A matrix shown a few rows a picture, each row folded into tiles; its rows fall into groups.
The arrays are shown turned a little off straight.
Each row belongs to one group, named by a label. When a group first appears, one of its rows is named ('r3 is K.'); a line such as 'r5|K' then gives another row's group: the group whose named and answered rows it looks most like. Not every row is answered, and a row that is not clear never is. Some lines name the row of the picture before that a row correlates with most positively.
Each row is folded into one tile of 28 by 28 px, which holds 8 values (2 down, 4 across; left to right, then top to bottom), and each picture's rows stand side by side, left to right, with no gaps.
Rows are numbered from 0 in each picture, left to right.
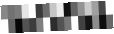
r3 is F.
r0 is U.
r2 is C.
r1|C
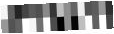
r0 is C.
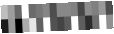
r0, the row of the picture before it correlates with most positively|2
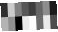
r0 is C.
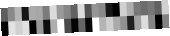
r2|U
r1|F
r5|U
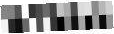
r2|F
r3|F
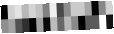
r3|C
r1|F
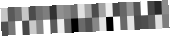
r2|U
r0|C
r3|C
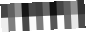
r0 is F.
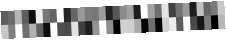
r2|C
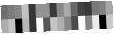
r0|U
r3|U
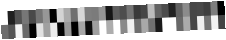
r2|F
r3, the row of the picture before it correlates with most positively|1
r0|C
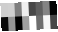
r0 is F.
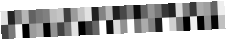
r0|C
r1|U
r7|F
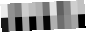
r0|F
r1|F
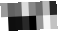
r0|U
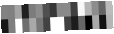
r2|U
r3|F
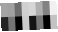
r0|F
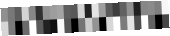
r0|U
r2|U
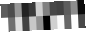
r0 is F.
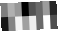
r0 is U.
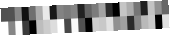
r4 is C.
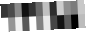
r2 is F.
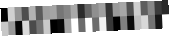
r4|F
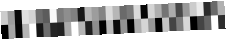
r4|F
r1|U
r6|C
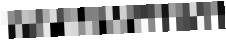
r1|C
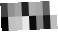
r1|F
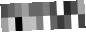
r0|U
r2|C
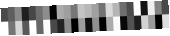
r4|U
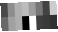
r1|U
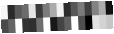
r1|C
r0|C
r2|C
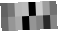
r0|C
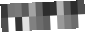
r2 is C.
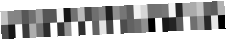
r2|C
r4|U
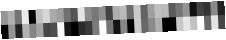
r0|F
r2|U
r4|F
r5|C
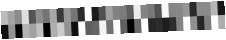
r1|U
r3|C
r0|F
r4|U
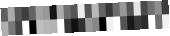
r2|U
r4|U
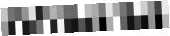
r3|F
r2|U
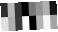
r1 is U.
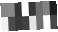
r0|U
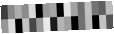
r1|C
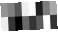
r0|U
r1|C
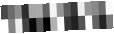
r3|U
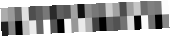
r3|U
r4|C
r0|F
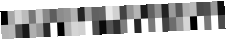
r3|U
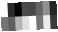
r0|C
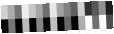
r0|F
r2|F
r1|F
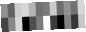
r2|F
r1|C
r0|C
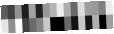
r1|C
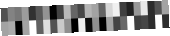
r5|C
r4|C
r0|U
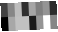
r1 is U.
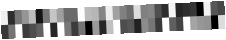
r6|C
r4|U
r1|C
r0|C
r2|U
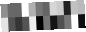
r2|C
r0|U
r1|U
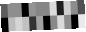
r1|F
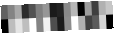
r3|C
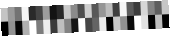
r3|C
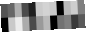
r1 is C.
